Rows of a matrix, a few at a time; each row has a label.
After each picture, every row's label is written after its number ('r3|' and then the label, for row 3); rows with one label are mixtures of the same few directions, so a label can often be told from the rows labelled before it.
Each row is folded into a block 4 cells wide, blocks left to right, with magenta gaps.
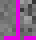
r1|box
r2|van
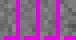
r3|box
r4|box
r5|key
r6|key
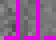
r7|key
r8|key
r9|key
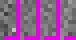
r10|box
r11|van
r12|box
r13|key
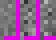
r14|box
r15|van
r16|van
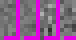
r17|box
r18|key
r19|box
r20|key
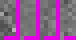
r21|box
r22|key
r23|key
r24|van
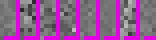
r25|key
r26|van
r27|key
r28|box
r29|van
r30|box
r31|key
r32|box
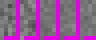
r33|box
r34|key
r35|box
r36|key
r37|van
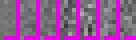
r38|van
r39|key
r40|key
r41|key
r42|box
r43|key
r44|van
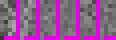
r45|key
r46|key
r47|van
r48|key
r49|van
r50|box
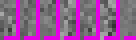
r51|box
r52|key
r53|van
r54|key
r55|box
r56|key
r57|key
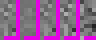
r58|box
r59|key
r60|box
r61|box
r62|key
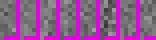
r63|box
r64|box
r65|key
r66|van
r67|box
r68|key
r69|box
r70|van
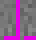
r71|box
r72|box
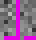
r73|van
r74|box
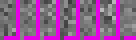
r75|box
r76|van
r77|van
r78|key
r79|van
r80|van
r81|key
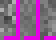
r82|van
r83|van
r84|key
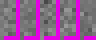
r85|key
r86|van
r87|van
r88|key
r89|box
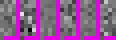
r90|van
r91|box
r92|box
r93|van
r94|van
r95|van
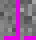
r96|box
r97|van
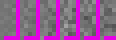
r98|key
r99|key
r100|key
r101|key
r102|van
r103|key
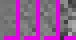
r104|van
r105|box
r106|box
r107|key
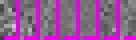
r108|key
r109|box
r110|key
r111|key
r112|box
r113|box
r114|key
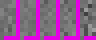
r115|box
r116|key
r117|van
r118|van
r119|box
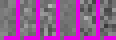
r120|key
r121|key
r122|box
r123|box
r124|van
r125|key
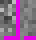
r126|van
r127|key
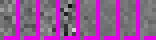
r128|van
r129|key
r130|box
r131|box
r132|van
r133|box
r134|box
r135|key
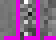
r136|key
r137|van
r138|key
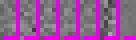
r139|key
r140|box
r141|key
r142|key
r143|key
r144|key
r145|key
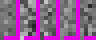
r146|van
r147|key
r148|van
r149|key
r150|box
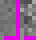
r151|van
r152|van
